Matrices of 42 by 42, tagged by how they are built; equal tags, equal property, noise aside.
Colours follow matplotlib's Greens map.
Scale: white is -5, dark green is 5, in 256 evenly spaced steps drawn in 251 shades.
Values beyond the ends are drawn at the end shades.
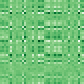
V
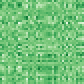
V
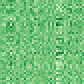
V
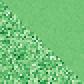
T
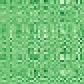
V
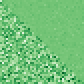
T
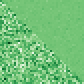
T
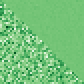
T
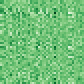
V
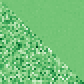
T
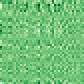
V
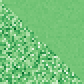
T
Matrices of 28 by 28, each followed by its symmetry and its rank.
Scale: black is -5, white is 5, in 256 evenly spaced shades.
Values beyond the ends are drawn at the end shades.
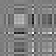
symmetric, rank one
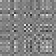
symmetric, rank three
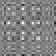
symmetric, rank two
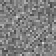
symmetric, full rank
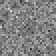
symmetric, full rank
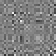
symmetric, rank three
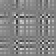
symmetric, rank two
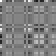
symmetric, rank one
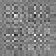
symmetric, rank three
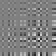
symmetric, rank one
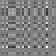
symmetric, rank one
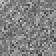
symmetric, full rank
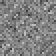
symmetric, full rank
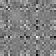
symmetric, rank three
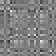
symmetric, rank two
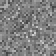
symmetric, full rank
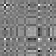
symmetric, rank two
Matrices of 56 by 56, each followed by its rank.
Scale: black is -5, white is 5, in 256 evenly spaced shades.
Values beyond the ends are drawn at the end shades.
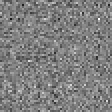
ten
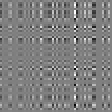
one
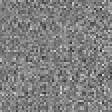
ten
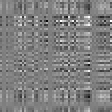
two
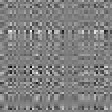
two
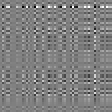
one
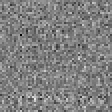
ten
